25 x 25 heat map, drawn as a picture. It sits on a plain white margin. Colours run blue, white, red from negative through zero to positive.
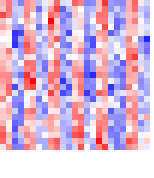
Slope: none. Average level on the scale: 50%. Stripes: upright, repeating 6 times. Grain: streaks running down.
